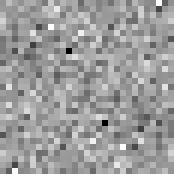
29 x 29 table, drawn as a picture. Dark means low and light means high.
No row or column stands out. No overall slope runs across the table. There are no regular stripes. No seam splits the table. The distribution is heavy-tailed on both sides. The texture is fine-grained noise. On average the colour sits 60% of the way up the scale. A half turn leaves it unchanged.
